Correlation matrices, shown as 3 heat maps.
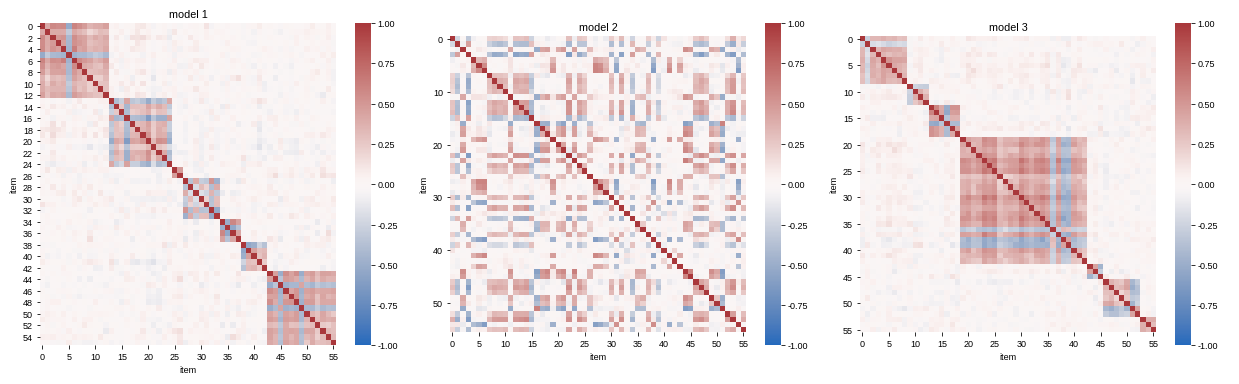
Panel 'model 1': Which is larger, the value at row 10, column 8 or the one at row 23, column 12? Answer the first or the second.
the first
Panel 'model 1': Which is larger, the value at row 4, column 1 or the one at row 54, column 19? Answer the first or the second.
the first
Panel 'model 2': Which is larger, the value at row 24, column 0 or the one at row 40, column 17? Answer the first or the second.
the first
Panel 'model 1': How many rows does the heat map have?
56
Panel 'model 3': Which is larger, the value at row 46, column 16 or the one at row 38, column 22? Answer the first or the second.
the first
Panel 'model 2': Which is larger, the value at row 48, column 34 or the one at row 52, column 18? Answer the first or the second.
the second
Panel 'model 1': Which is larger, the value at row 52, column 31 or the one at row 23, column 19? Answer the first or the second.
the second
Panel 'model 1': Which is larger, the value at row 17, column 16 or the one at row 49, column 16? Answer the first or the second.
the second
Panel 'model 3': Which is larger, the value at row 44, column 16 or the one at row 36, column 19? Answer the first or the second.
the first
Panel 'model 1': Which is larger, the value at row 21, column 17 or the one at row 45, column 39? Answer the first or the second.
the first
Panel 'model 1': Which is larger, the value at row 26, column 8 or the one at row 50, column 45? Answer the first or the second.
the first
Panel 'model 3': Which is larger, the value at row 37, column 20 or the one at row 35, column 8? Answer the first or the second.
the first
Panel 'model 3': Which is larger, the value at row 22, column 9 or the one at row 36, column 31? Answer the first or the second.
the first
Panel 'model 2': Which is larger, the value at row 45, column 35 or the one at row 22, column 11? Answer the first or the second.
the first
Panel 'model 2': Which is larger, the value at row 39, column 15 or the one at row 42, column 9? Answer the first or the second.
the first
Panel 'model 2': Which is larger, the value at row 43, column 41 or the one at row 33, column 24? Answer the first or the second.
the first
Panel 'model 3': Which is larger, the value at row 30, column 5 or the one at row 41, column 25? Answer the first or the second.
the second
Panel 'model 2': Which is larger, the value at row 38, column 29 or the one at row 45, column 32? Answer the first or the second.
the second
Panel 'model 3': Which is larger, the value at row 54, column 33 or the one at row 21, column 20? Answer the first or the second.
the second
